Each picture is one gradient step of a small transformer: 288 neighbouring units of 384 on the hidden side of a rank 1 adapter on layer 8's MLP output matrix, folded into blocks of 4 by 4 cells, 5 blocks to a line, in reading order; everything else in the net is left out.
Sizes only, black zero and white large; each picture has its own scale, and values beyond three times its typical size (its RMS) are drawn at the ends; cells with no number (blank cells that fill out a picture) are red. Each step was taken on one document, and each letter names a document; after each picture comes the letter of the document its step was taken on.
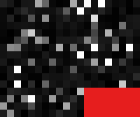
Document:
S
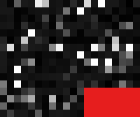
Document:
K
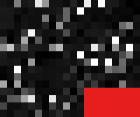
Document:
K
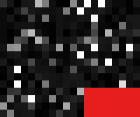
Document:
S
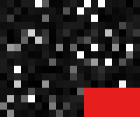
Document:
S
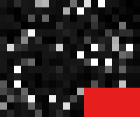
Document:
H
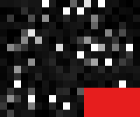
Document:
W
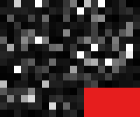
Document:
H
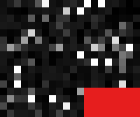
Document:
H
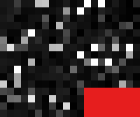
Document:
K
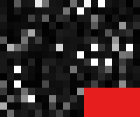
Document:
H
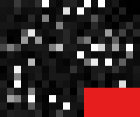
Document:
W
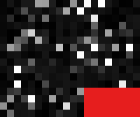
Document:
S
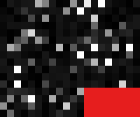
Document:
S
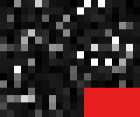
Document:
K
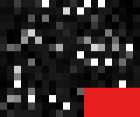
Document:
W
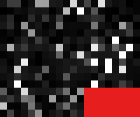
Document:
H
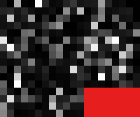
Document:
W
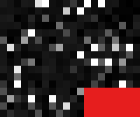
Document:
H
